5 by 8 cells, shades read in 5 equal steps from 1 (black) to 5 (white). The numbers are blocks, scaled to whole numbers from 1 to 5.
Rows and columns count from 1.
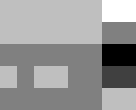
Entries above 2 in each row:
8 8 6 6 8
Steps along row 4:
down up same down same down same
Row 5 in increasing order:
3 3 3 3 3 3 4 4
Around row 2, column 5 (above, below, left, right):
4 3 4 4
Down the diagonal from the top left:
4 4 3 4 3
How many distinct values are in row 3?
2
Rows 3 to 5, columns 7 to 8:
1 1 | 2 2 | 4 4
